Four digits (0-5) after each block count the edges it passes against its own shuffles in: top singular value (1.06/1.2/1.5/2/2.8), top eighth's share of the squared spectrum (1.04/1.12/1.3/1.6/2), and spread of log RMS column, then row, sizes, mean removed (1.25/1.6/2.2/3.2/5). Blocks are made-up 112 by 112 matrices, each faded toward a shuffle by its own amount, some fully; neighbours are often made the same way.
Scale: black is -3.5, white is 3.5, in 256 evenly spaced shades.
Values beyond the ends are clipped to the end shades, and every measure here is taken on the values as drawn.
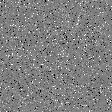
2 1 0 0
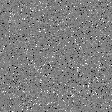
3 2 0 0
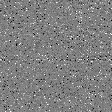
3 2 1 1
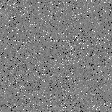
3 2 1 0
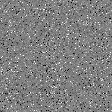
3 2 1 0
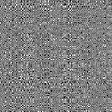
5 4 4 3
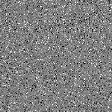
4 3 2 2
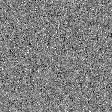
0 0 0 0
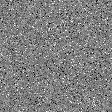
0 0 0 0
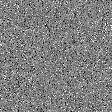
0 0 1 0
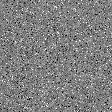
0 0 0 0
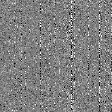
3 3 4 0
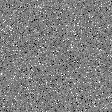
0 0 0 0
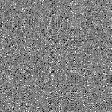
4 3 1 2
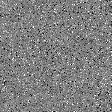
3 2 1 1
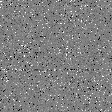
2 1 0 1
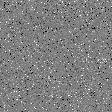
1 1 0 0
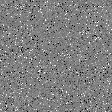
2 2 1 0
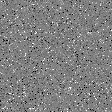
2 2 0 1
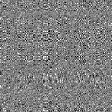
5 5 3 3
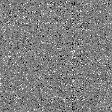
2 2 2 2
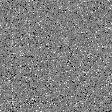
1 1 1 1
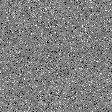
0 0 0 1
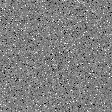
0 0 0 0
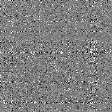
2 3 3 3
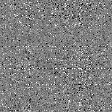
2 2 3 3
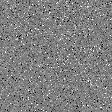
0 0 0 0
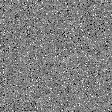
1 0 1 0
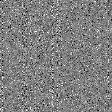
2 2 3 0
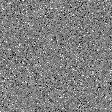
0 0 1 0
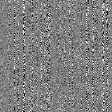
2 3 4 0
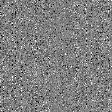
1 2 3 0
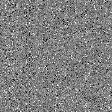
1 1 2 0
